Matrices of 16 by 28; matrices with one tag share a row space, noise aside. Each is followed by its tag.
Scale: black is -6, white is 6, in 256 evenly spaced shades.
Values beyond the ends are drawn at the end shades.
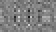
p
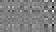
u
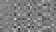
p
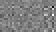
u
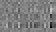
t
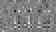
p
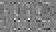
p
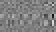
u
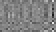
u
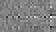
t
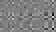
u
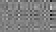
t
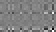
u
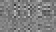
p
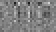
p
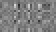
p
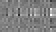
t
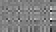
t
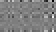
u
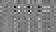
p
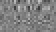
p
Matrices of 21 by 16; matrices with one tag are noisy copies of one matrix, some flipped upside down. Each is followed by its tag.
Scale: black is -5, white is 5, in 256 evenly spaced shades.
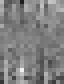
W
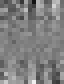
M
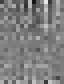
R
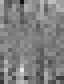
W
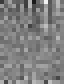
R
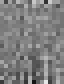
R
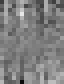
W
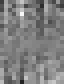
W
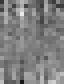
W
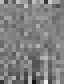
R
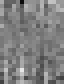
W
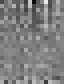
R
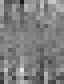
W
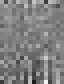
R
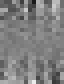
M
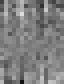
W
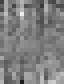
W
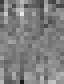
W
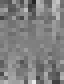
M
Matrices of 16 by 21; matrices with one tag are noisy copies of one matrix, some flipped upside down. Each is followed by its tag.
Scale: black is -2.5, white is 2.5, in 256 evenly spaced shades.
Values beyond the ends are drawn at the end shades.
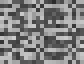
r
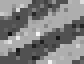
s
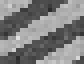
s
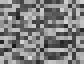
r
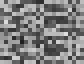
r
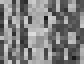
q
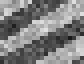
s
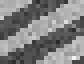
s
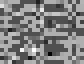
r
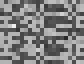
r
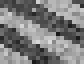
s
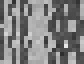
q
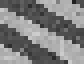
s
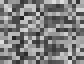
r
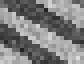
s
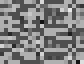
r
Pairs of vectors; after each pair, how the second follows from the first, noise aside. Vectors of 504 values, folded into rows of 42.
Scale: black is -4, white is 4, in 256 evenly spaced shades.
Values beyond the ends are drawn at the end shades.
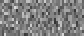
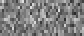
shuffled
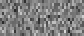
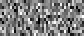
scaled up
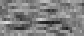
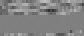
partly zeroed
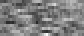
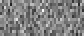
shuffled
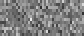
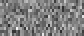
shuffled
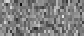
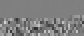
partly zeroed
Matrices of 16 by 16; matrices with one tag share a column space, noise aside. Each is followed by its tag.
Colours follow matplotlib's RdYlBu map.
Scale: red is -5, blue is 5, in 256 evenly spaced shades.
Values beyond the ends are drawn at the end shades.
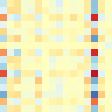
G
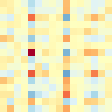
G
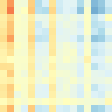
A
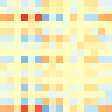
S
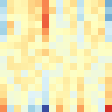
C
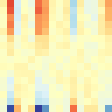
C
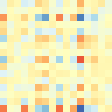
S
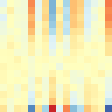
C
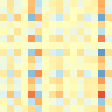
G
